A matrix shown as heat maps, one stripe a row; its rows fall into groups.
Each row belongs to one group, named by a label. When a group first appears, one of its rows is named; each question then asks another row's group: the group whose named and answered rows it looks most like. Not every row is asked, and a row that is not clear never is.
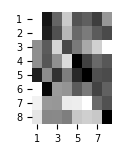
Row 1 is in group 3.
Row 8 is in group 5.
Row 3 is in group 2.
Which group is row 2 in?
3
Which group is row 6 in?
3
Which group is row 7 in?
5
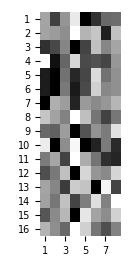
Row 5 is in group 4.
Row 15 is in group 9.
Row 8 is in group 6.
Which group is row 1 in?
3
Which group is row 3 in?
4
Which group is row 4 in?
3
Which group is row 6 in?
4
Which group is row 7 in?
9
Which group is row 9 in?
2
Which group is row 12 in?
9
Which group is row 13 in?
6
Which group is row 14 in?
2
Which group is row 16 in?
6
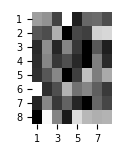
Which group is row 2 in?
2
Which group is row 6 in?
3
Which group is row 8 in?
9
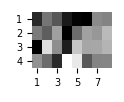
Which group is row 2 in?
2
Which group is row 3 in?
9
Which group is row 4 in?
6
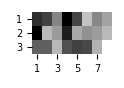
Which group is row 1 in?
4
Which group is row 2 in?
9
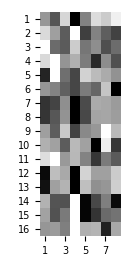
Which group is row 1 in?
2
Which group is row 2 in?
3
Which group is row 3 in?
3
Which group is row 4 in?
6
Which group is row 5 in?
9
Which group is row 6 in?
5
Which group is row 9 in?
2
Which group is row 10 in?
6
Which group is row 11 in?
6
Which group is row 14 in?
3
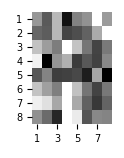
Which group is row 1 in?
2
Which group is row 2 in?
2
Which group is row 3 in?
6
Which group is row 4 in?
3
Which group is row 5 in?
5
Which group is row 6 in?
6
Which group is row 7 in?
6
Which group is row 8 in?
6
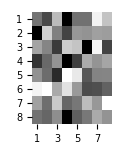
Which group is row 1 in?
2
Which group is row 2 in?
9
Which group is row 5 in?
6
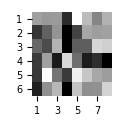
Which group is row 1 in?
9
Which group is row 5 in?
9
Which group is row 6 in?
9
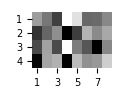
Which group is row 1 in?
6
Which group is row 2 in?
4
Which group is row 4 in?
9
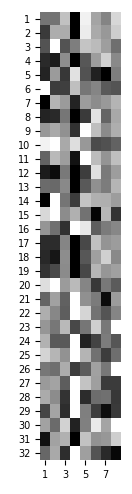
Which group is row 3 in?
9
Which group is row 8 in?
4
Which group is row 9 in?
9
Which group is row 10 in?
6
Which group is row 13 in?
2
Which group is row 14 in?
9
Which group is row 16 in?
6
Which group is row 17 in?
4
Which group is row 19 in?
4
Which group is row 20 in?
6
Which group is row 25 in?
6
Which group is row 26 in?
2
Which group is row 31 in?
9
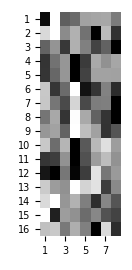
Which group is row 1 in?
9
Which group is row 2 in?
6
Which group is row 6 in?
3
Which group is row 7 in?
3
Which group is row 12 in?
4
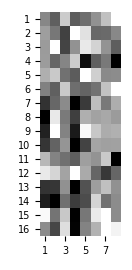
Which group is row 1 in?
2
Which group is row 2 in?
6
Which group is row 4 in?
3
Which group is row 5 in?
9
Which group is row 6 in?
2
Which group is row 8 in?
9
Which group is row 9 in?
9
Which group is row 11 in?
5
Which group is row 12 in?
6
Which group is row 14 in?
4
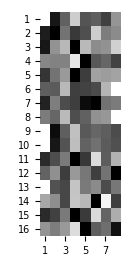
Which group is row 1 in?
3
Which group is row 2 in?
4
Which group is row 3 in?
9
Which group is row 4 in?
3
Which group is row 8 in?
2
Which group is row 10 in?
3
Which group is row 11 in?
4
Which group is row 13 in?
3
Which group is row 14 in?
6
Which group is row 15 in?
4
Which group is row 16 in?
3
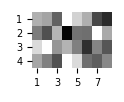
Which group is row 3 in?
6
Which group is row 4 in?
6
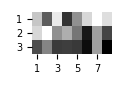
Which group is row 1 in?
2
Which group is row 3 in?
5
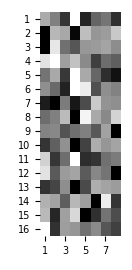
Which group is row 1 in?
3
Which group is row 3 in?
9
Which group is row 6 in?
6
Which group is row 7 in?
4
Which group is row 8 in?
9
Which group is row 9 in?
5
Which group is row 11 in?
3
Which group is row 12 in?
3
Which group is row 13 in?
4
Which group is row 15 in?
3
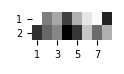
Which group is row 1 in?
5
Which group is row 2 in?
4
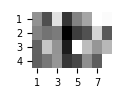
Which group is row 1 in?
2
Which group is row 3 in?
9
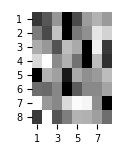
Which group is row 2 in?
2
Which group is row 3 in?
6
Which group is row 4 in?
6
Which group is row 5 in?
9
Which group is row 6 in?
2
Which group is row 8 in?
9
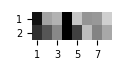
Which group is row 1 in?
9
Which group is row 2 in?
4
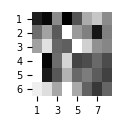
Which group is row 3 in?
9
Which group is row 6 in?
6
